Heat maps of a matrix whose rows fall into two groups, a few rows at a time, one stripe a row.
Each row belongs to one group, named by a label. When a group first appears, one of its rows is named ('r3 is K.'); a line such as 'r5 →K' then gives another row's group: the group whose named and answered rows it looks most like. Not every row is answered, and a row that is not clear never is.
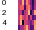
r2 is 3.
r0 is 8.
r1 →8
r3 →8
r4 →3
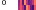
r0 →3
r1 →8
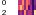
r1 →8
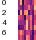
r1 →3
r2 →3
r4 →8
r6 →8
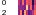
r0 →8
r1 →8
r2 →3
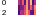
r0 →8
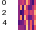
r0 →8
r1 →3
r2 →3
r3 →3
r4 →3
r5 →8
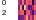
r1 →3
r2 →8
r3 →3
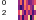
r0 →3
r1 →3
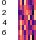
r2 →3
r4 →8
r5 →3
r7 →8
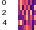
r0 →8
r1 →3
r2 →8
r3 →3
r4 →8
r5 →3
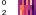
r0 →8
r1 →8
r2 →8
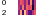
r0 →8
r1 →8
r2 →3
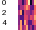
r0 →3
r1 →3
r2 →3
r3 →3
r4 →3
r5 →8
